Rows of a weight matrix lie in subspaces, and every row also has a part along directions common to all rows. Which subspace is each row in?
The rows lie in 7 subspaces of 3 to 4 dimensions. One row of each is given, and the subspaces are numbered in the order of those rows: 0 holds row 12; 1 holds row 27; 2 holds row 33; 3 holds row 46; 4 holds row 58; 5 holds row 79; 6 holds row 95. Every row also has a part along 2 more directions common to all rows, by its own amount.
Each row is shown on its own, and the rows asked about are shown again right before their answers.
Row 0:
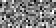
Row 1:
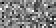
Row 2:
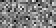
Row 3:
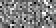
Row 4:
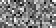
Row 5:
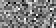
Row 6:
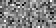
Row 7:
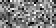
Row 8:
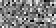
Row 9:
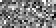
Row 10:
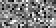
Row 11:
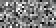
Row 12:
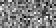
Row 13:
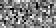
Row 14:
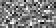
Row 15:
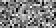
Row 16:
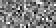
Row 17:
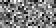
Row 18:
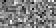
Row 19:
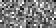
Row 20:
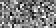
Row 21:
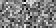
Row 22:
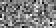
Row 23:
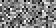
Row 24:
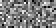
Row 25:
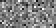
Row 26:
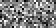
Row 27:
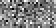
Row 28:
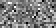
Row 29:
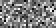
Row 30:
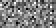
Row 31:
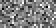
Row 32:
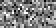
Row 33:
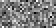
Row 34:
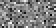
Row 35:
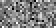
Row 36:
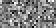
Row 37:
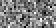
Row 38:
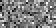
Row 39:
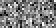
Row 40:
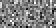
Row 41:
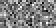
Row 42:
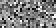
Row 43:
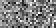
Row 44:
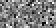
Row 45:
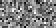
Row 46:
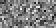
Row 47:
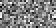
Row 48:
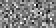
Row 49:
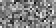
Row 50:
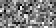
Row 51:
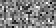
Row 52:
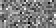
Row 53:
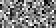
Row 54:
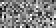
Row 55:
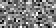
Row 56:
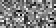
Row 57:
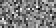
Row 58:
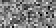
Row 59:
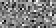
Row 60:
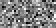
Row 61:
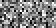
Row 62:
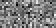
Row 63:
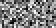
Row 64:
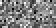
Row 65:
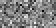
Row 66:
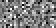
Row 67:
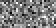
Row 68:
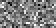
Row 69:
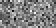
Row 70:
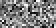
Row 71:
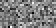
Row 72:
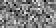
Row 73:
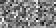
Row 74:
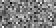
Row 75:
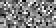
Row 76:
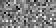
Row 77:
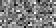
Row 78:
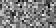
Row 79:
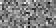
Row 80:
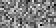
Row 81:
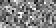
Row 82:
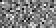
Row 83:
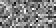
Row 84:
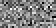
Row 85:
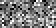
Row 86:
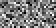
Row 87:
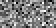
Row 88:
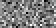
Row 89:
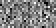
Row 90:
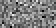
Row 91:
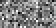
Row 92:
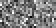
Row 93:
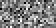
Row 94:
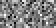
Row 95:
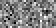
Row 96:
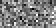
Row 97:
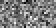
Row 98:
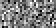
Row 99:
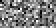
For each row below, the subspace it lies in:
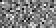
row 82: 2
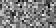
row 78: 1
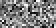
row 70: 2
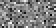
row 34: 2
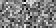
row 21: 5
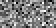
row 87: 6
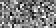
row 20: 4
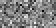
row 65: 4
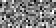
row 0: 3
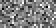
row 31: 1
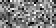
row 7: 1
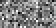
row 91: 3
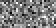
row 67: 4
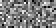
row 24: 0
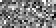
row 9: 3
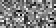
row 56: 0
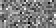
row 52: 5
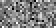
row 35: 2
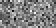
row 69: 1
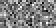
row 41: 6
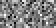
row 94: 6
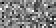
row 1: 4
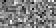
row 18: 3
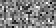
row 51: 4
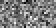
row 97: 5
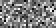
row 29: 0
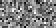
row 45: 0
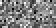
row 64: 0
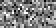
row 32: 5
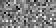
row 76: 2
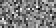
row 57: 3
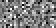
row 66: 6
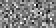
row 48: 6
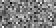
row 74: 2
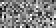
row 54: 4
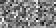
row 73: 3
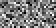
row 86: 2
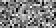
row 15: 4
